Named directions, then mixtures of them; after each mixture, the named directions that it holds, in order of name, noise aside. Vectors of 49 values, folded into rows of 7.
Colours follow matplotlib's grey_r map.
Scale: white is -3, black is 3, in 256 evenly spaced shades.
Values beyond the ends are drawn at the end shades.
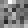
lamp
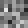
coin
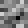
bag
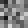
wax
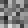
lamp, wax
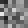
bag, wax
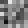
bag, lamp, wax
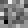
bag, lamp, wax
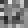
bag, lamp, wax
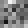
lamp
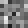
lamp, wax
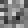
bag, lamp, wax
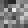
lamp, wax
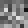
bag, coin, wax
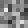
coin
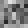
lamp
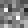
bag, coin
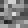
bag, coin, lamp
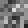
bag, lamp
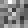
lamp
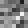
bag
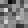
bag, lamp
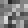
bag, lamp, wax
